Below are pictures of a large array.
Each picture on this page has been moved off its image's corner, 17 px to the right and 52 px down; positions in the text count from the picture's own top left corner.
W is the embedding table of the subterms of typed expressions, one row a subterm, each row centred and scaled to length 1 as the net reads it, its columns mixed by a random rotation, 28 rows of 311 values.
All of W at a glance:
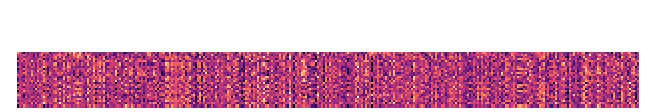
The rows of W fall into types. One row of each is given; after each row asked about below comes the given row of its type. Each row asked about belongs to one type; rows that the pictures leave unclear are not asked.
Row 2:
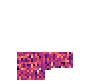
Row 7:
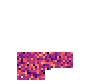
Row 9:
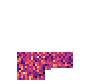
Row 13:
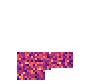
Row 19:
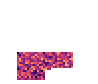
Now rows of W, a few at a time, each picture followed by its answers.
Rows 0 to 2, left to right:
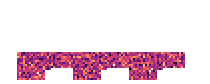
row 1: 19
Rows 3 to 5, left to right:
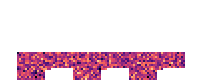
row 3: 19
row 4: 9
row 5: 13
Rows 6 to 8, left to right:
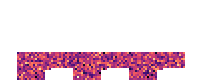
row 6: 13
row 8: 19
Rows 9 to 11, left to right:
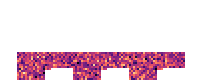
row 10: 19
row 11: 9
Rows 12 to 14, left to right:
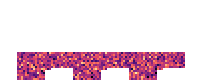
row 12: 7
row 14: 9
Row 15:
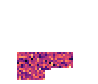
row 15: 2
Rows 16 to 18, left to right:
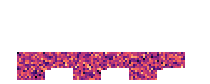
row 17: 7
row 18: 2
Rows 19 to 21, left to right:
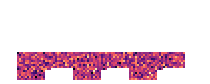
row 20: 2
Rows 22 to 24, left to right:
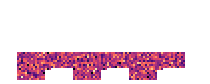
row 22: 7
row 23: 2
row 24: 13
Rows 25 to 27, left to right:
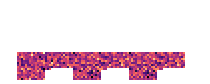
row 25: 2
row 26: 19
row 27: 19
